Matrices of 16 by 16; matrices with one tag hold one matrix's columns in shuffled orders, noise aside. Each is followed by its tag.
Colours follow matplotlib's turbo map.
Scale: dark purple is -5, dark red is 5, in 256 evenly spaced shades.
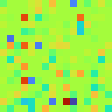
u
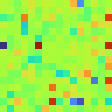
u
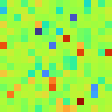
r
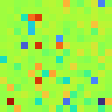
u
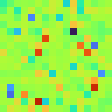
r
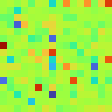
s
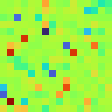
r
